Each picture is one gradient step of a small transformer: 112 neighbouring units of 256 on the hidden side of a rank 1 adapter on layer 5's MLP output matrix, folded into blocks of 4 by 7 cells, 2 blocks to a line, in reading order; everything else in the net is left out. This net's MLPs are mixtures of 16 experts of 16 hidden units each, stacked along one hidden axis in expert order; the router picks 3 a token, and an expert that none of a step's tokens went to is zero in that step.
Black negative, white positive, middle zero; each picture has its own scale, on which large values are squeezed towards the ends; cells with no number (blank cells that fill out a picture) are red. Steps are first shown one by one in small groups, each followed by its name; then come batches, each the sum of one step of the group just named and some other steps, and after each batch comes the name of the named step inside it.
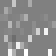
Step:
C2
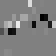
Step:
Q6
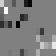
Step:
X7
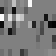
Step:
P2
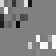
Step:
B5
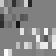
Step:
B5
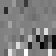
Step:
C2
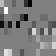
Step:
X7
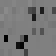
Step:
P2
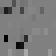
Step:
C2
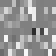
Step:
C2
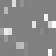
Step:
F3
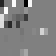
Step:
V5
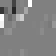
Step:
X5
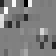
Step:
V5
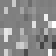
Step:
F3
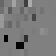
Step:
V5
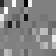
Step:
V5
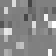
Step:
F3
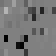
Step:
V5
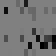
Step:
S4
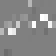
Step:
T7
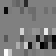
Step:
S4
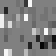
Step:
S4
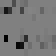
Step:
S4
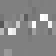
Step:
T7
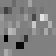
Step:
T7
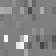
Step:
S4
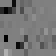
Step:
S4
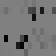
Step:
S4
